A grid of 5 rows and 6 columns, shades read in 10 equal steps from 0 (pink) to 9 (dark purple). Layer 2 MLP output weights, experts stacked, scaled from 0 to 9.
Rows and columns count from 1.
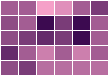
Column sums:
26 24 21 20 27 21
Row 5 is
5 6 3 3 3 3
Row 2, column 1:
5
